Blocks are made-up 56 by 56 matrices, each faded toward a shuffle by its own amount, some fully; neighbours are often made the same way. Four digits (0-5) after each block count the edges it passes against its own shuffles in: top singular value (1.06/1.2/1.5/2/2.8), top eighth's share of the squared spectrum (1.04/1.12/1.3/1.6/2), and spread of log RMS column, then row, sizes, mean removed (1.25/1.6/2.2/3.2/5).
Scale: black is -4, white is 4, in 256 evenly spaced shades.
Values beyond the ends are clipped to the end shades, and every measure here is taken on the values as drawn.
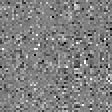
4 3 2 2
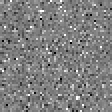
3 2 1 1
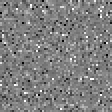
2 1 0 0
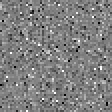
3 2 0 0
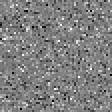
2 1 0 0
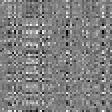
5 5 3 3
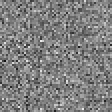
3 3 1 1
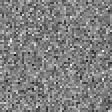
0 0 0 0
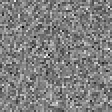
1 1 0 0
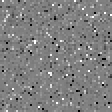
1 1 0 0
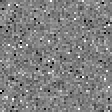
0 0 0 0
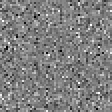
1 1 2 0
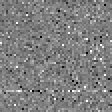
2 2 0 1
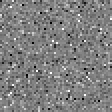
0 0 0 0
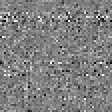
2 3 1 3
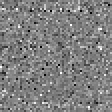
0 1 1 1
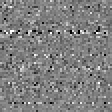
2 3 1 3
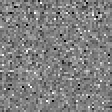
1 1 0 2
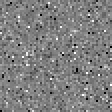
0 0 0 0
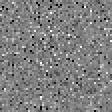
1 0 0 0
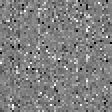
2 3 1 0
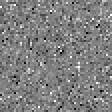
0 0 0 0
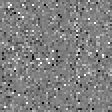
2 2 1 0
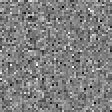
3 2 1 0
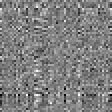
4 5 3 3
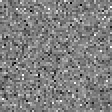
1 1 0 0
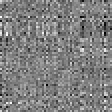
4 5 3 3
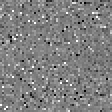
2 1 0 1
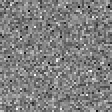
1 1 0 0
